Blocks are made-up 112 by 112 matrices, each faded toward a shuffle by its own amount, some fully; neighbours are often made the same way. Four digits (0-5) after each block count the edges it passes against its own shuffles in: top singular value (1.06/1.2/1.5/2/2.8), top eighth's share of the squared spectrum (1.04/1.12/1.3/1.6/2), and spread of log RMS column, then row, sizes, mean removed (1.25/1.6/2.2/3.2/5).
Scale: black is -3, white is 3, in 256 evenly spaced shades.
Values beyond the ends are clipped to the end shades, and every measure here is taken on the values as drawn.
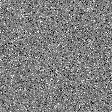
0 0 0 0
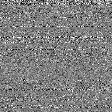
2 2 0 4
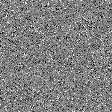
0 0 0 1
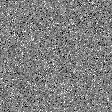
0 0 0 0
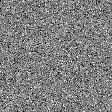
0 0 0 0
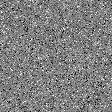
0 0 0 0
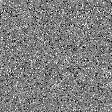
0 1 0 2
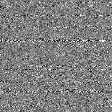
2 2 0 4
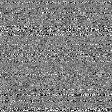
1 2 0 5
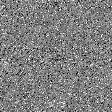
0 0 0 2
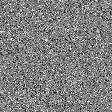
0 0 0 1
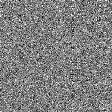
3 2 1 1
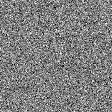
2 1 0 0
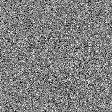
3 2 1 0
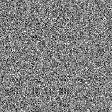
3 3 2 1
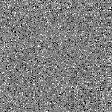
4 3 1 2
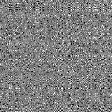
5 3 2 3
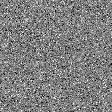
3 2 0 0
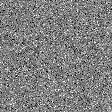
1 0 0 0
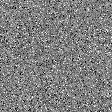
1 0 0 0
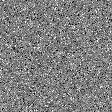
2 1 0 0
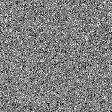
3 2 1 0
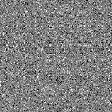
4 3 2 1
